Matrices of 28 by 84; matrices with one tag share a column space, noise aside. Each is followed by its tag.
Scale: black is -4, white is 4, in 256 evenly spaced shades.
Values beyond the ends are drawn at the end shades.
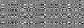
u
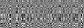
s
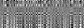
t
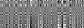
t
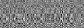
s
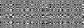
u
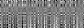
t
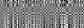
t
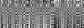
t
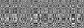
s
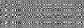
u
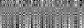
t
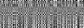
t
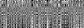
t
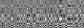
s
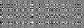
u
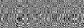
s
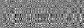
s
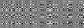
u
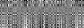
t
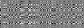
u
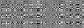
u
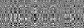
s
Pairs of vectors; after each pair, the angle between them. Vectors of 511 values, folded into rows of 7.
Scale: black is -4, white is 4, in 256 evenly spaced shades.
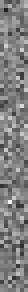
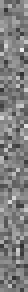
nearly parallel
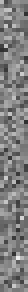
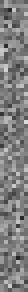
nearly opposite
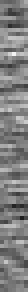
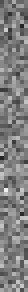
orthogonal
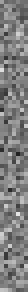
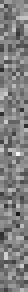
nearly opposite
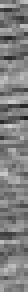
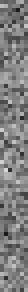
partly aligned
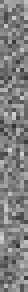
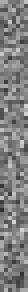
orthogonal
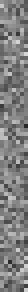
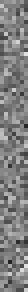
nearly parallel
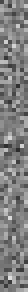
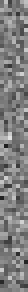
partly aligned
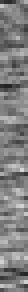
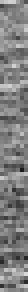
nearly opposite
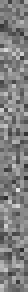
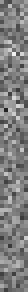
partly aligned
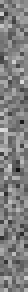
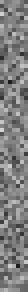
partly aligned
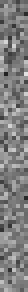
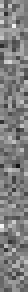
partly opposed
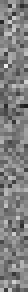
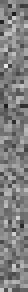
nearly parallel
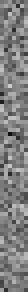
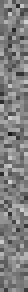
nearly parallel
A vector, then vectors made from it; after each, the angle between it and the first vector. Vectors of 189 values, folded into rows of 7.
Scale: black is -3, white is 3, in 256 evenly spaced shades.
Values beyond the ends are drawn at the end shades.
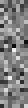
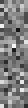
nearly opposite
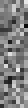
orthogonal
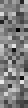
partly opposed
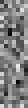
partly opposed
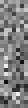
orthogonal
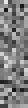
partly aligned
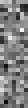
orthogonal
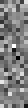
nearly opposite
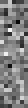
orthogonal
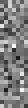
nearly opposite
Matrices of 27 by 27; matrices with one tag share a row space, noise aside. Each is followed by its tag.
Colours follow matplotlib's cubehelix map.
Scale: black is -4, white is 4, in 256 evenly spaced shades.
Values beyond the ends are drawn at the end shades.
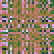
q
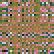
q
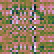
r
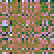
q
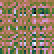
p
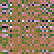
q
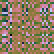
q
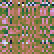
q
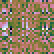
q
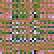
r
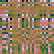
q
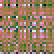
p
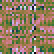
r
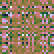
q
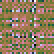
r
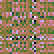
r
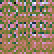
p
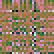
r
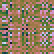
q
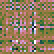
r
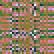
r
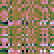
q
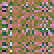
q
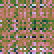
p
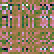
q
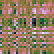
p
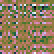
p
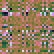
q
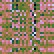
r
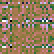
q
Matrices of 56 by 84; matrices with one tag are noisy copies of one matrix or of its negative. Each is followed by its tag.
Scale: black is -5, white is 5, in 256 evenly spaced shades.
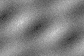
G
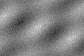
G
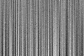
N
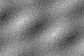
G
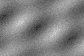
G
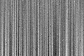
N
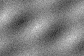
G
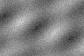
G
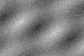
G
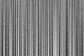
N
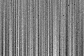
N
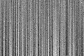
N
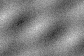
G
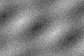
G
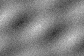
G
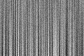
N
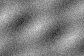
G
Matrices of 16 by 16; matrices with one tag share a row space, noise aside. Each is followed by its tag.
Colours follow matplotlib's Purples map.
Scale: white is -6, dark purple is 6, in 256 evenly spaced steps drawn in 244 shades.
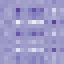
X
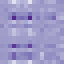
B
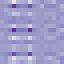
B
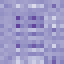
X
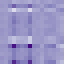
B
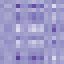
X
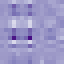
B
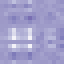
B
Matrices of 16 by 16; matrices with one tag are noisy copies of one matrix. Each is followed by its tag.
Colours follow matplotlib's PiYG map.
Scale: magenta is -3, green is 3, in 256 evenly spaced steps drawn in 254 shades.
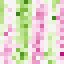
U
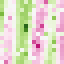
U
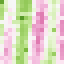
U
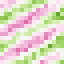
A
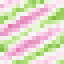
A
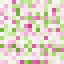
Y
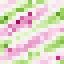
A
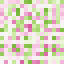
Y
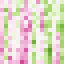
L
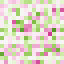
Y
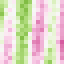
U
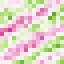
A
